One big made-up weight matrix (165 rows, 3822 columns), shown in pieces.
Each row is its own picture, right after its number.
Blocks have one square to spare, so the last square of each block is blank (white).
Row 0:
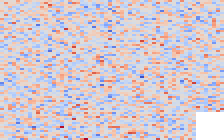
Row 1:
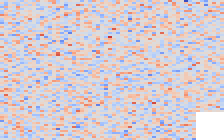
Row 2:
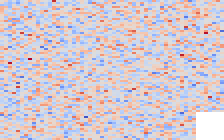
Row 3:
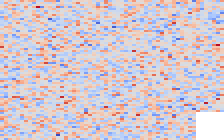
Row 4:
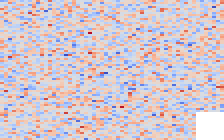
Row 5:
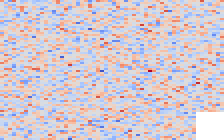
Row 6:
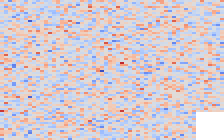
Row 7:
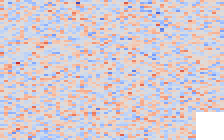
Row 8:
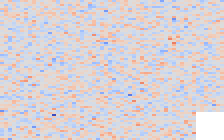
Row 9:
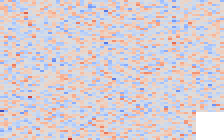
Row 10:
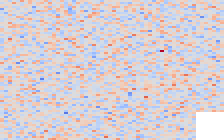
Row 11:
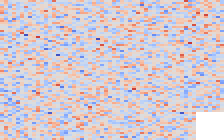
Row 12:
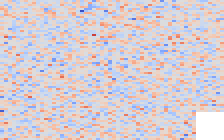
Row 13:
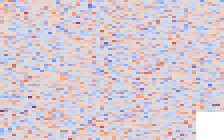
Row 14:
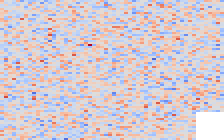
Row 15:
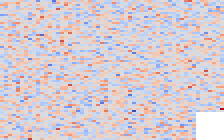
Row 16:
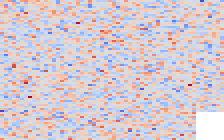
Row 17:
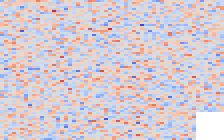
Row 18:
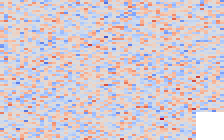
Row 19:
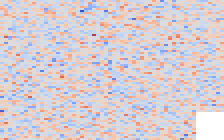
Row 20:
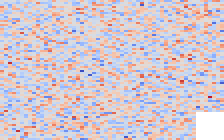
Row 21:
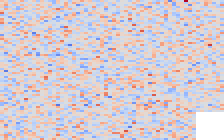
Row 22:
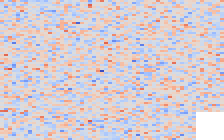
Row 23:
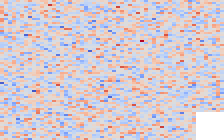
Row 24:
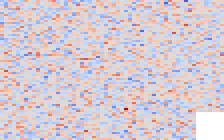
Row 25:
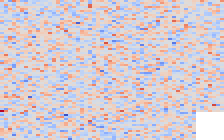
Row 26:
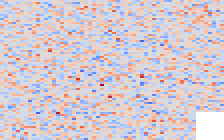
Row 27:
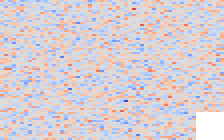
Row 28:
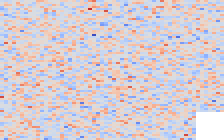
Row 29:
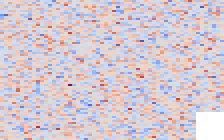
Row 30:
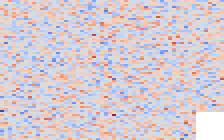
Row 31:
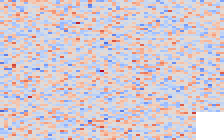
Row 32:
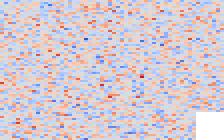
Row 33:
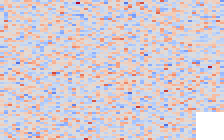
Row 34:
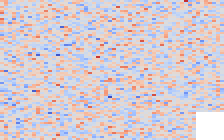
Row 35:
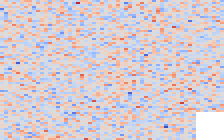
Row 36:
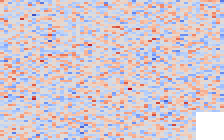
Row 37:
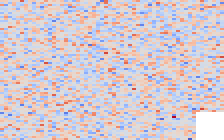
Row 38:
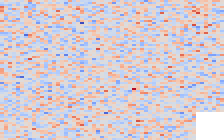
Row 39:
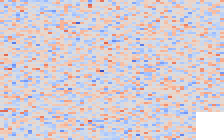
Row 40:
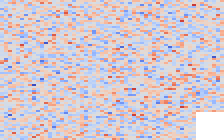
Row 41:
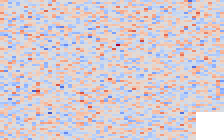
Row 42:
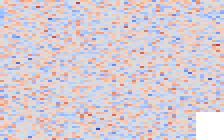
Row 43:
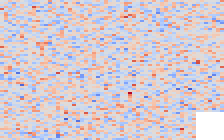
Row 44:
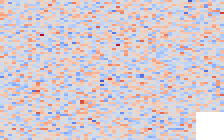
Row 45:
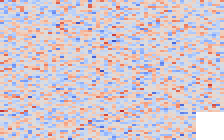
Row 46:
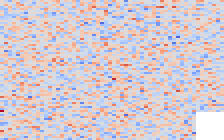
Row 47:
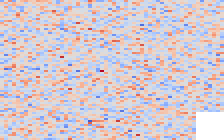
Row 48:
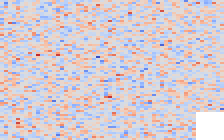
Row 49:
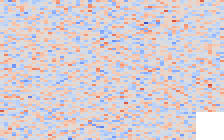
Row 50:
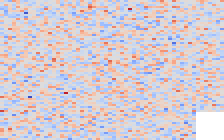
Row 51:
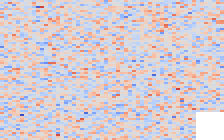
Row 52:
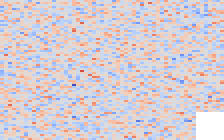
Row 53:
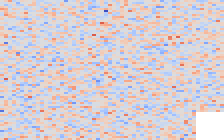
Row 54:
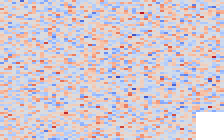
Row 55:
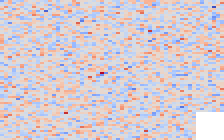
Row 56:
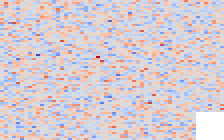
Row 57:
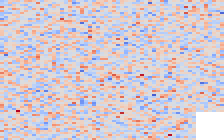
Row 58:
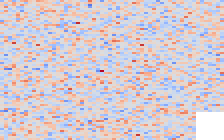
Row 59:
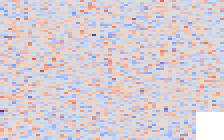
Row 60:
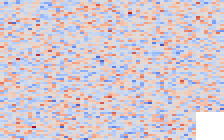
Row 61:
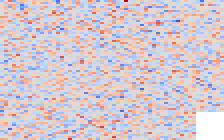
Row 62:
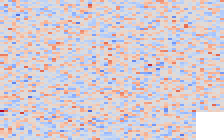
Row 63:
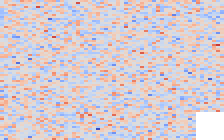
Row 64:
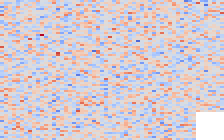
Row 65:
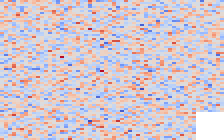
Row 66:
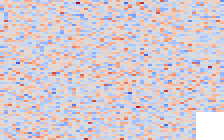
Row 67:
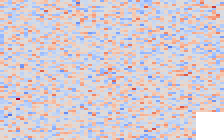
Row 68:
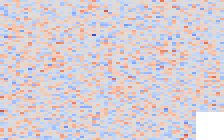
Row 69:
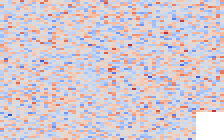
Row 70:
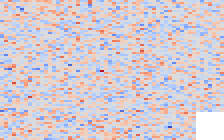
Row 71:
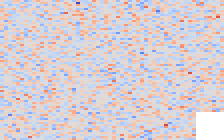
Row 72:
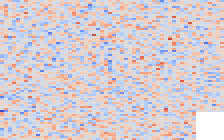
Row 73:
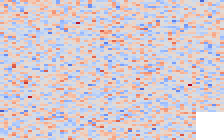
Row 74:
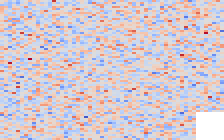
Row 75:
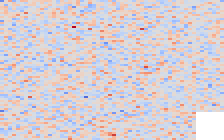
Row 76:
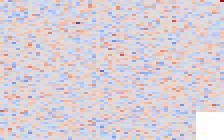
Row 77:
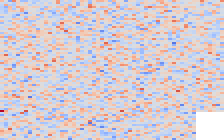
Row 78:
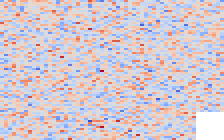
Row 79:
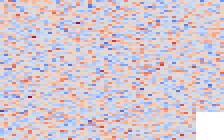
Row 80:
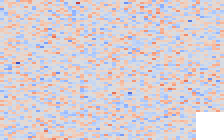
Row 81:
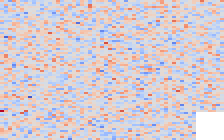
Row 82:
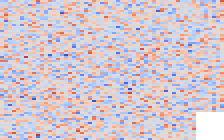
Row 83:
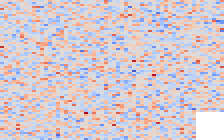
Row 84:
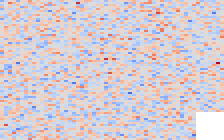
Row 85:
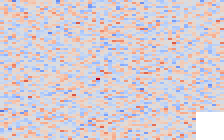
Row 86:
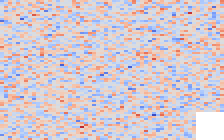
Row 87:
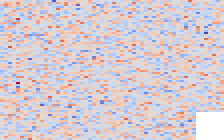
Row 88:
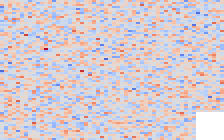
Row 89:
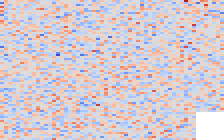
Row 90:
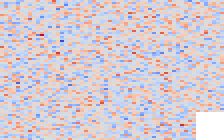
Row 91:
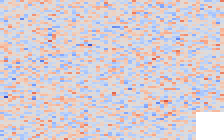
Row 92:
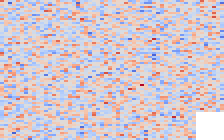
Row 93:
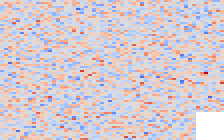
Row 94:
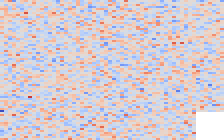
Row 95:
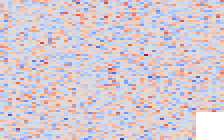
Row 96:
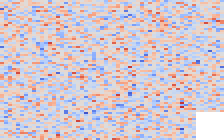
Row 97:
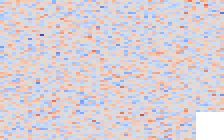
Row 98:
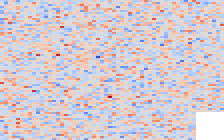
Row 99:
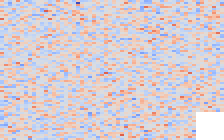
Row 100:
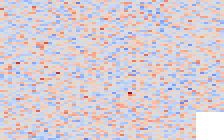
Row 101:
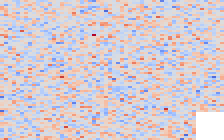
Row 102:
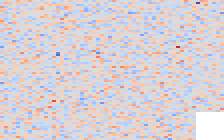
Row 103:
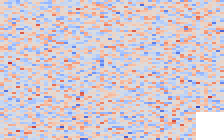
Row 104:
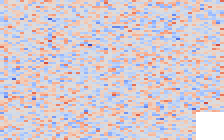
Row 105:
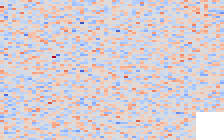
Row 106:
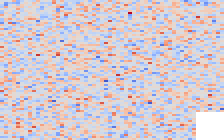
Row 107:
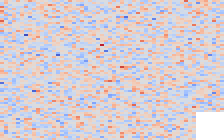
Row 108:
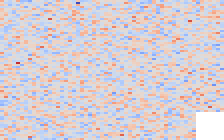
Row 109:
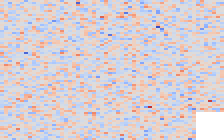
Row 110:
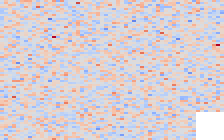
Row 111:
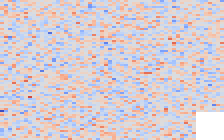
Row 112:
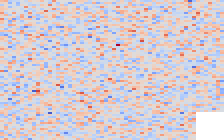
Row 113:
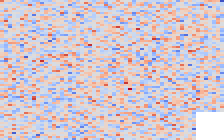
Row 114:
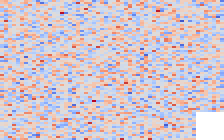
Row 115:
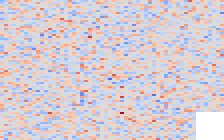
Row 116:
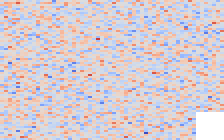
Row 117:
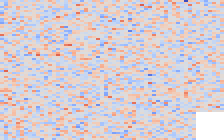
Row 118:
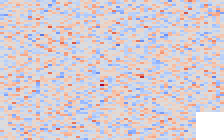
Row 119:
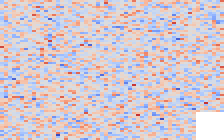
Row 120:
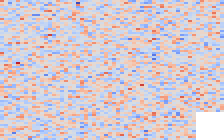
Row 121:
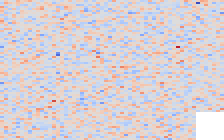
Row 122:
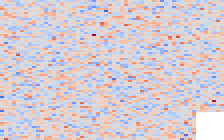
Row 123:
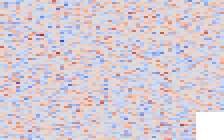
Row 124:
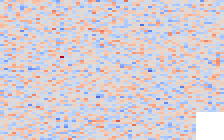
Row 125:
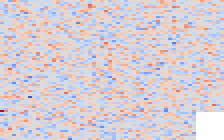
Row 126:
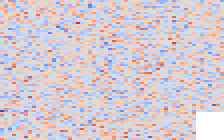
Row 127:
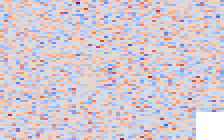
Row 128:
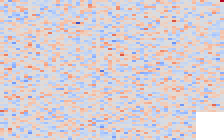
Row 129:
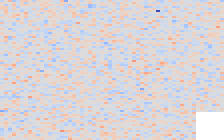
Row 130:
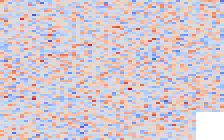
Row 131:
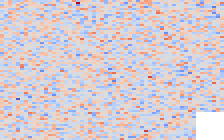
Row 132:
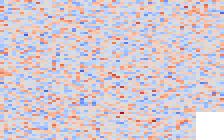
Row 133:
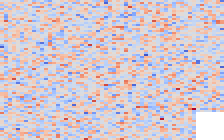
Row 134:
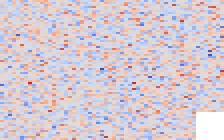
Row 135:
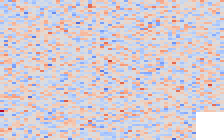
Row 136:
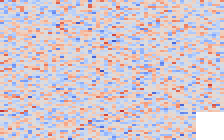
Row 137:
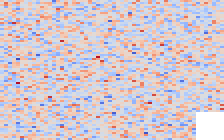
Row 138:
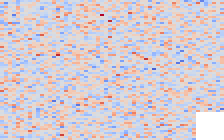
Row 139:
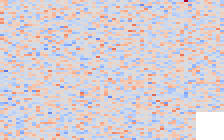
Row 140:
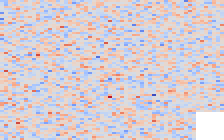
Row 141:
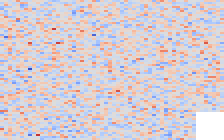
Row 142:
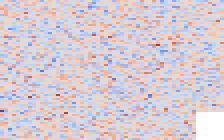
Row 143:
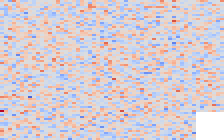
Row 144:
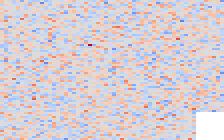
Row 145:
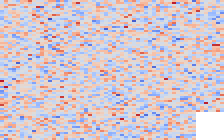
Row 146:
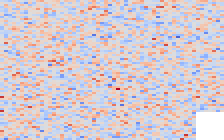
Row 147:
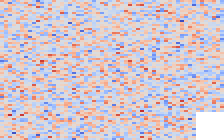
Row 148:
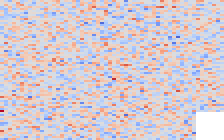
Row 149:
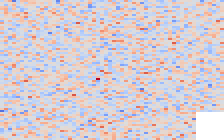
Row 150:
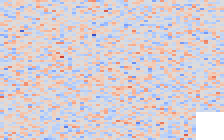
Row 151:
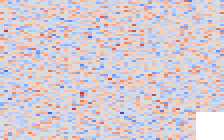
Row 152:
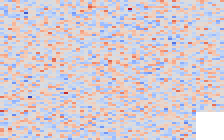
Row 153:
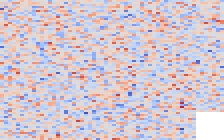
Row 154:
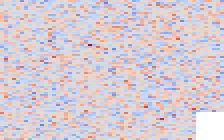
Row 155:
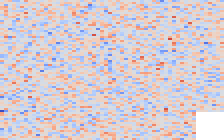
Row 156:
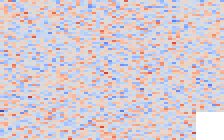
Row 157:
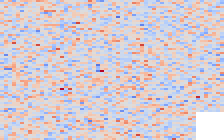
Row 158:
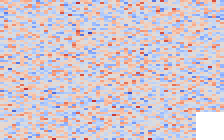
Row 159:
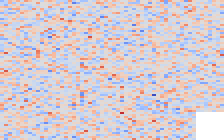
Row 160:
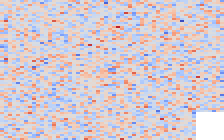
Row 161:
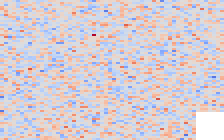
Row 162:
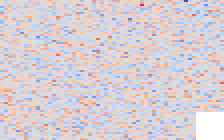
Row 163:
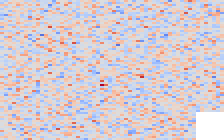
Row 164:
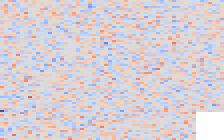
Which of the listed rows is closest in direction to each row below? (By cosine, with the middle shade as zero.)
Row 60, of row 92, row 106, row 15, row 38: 106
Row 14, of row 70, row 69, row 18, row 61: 18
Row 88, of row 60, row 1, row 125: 1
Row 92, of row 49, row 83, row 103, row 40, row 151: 83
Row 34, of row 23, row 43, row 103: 23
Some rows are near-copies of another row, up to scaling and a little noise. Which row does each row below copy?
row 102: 121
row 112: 41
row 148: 46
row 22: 39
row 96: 153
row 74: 2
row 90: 123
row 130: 36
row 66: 33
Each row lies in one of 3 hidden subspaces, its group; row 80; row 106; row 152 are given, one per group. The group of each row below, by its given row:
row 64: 106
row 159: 106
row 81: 152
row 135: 152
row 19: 152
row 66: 80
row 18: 80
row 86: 80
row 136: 152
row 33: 80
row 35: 80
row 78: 152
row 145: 80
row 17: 152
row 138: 106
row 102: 106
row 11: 106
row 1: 106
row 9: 152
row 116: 106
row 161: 152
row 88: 106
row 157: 152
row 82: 80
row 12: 152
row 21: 106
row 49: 152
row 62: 152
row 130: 80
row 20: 106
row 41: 106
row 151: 106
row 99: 80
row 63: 80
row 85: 152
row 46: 152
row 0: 106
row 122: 152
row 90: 106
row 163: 106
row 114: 80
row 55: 80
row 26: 106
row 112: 106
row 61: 152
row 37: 80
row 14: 80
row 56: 106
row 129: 152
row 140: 106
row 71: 80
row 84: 80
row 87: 106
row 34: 106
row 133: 80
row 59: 152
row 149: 152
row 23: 106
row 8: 152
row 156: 152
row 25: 152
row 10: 80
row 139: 106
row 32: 106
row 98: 106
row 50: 152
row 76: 152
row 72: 152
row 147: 80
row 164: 152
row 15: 106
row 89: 106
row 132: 106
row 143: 152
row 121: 106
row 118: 106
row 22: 152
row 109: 80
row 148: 152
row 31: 152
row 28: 152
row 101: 152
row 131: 80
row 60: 106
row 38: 106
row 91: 80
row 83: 80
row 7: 80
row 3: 80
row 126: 152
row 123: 106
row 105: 106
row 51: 80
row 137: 106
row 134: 80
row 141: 152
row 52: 106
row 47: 152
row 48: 106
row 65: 152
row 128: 152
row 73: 152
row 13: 152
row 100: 80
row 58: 152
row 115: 106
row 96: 80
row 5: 152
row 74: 106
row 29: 106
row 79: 152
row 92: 80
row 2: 106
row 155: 152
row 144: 80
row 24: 106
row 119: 80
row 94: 152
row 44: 106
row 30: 152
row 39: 152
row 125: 152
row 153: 80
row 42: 80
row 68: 152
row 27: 152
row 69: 80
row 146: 152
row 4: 80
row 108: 80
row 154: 80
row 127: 80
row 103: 106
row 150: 152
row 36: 80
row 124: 152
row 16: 152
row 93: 106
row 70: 152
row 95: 80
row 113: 80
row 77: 152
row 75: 152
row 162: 106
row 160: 80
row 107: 106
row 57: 106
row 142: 152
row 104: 80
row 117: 106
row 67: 80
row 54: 80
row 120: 80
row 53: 152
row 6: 152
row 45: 152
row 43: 80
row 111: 152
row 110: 80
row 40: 80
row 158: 80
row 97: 106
